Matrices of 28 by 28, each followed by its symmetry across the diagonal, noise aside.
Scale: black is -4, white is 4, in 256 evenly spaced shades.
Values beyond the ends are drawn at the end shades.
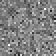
symmetric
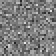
neither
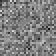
symmetric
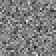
neither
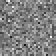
neither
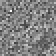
symmetric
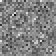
symmetric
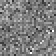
symmetric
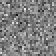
neither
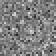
symmetric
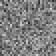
neither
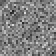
symmetric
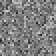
neither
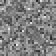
symmetric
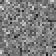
symmetric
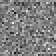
neither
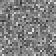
symmetric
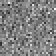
neither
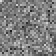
symmetric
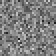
neither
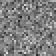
neither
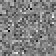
symmetric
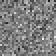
neither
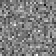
neither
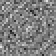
symmetric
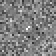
symmetric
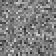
neither
